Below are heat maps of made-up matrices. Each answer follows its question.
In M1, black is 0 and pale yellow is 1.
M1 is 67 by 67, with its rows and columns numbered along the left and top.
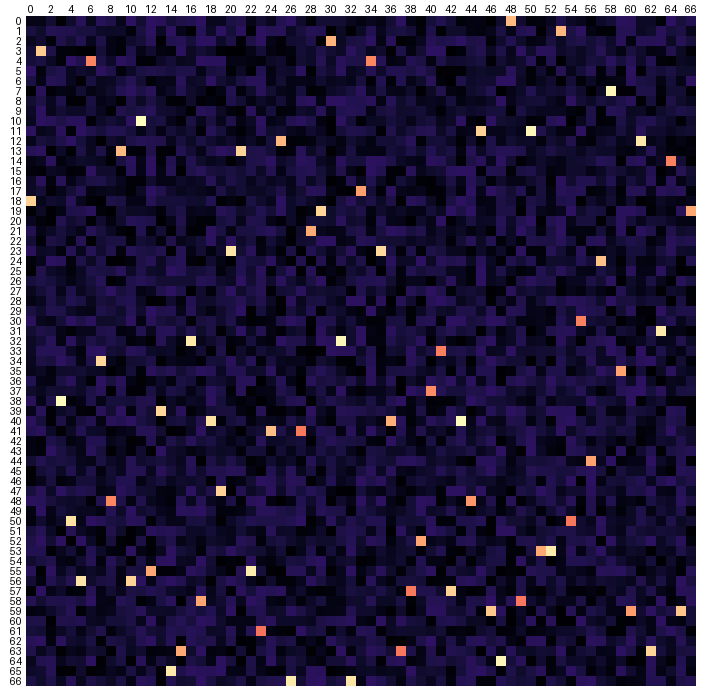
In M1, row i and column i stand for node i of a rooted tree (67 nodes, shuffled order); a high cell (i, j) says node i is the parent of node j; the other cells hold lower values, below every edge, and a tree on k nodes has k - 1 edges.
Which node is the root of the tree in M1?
2
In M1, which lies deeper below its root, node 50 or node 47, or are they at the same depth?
node 50
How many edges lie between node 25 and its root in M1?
4
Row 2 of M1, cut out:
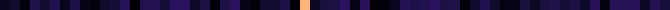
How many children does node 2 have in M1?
1
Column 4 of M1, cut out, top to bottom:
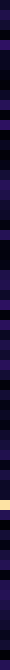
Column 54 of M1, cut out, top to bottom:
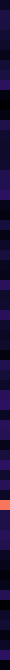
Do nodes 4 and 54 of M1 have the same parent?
yes
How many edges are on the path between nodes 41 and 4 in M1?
6
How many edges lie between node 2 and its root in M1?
0
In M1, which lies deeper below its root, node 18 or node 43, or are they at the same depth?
the same depth
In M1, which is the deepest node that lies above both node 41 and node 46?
59
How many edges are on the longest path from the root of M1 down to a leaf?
44
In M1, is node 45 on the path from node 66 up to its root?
no
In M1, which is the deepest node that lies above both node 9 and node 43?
40
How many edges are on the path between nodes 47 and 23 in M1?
6
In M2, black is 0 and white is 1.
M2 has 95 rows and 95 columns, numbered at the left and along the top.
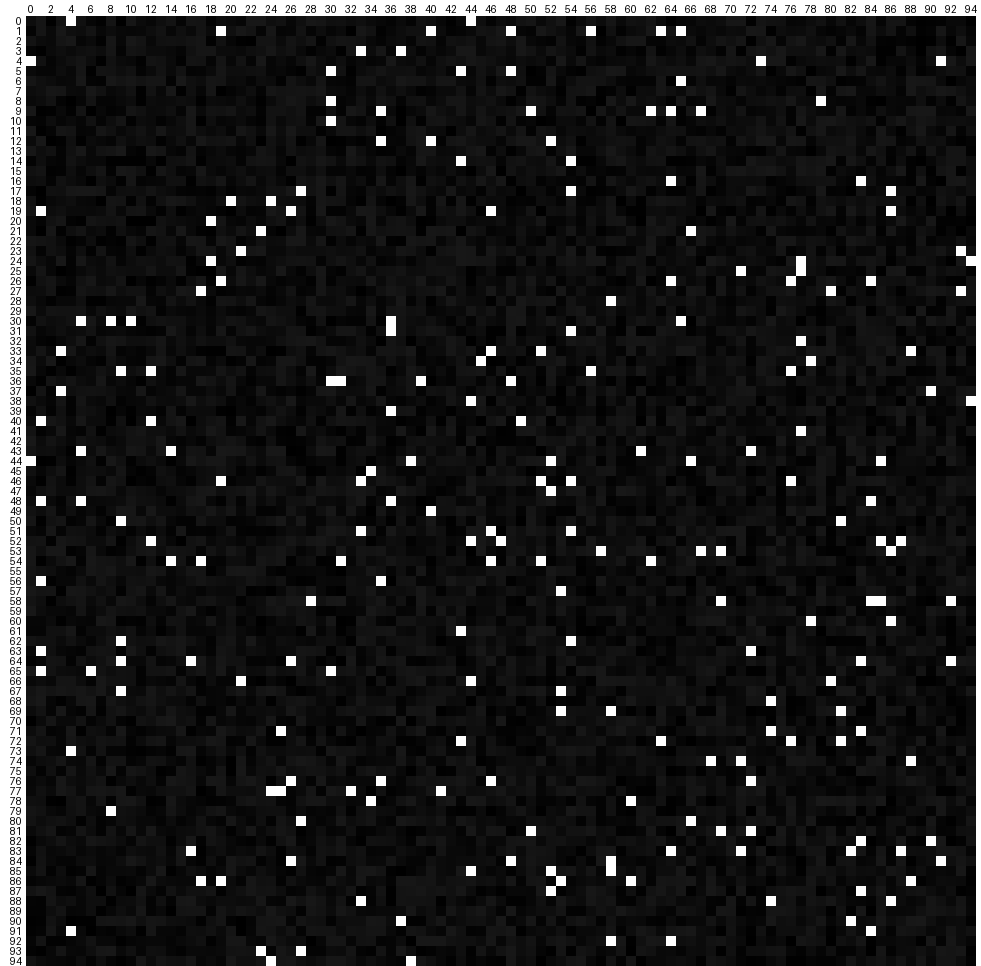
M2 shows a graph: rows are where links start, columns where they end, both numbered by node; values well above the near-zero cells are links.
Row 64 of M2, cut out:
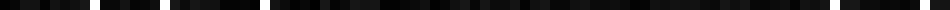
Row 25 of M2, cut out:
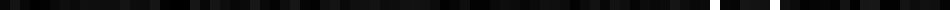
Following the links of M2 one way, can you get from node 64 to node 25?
yes
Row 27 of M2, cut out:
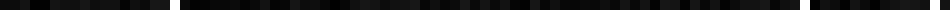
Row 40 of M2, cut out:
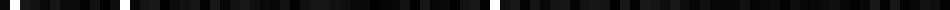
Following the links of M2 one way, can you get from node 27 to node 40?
yes
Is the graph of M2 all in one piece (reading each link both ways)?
no
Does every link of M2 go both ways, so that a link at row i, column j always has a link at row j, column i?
yes
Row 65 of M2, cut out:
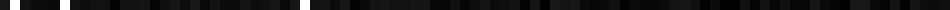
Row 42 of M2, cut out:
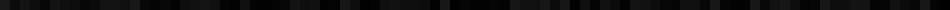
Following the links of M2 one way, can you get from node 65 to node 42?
no
